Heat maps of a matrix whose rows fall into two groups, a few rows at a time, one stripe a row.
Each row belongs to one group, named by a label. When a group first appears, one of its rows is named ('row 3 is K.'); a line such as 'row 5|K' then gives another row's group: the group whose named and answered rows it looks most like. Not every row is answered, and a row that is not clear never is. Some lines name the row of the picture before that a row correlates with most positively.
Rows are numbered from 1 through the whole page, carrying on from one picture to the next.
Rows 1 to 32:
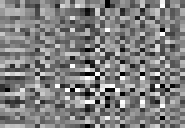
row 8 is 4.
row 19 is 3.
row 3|3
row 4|3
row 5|4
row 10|3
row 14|4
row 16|3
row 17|4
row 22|4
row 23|4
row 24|3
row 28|3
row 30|4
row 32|3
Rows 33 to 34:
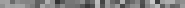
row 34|3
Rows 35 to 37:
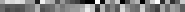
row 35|3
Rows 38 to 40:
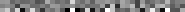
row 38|4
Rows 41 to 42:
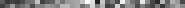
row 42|4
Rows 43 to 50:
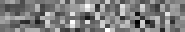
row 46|4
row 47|3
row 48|4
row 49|4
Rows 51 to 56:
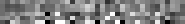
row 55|4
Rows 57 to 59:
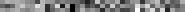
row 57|3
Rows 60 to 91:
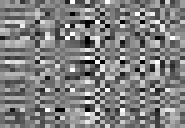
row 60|4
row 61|3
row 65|3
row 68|4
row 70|3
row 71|3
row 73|3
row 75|3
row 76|4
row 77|4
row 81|4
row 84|3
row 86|3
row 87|4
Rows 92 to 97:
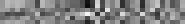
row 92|3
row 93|3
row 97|3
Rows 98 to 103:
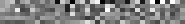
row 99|4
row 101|4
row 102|3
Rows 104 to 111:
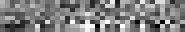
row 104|4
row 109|4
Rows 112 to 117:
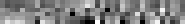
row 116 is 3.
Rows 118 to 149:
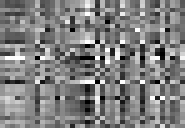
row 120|4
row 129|3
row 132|3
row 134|3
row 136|3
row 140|3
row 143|3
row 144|3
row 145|3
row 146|3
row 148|3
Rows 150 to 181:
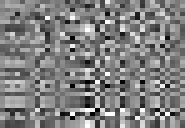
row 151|3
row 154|4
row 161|4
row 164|4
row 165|3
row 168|4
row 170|3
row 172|3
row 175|3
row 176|3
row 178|4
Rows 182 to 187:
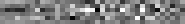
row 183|4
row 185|4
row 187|3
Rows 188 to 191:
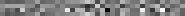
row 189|3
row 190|4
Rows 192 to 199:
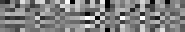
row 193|4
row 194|4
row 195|3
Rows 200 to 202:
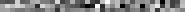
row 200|4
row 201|3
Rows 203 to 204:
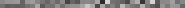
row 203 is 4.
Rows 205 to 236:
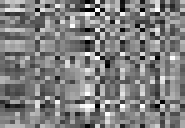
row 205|3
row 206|4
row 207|3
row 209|4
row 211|4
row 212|3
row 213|4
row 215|3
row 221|4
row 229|4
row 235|4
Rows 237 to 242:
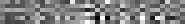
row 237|4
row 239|3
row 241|4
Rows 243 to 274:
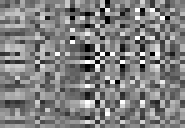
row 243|4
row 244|4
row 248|4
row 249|3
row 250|4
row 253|4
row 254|3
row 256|4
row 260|3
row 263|4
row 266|3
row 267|3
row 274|3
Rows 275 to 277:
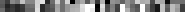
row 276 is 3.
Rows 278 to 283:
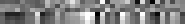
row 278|4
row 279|4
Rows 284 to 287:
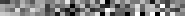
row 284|4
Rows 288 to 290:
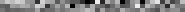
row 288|3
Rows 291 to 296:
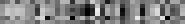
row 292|3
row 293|3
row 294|3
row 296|3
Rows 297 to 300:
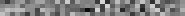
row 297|4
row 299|3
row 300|4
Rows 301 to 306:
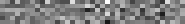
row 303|3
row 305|4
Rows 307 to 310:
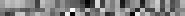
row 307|3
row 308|3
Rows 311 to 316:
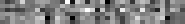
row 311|4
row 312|4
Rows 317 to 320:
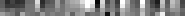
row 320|4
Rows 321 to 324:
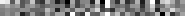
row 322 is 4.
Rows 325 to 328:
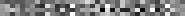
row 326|4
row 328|4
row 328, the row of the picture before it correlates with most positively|324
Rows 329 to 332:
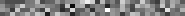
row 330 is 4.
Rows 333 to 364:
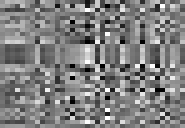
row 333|3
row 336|3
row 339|3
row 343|3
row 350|3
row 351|4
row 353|4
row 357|4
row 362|4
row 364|3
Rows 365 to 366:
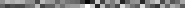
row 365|3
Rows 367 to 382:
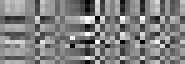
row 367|3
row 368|3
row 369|3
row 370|3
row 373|3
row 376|4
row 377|3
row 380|3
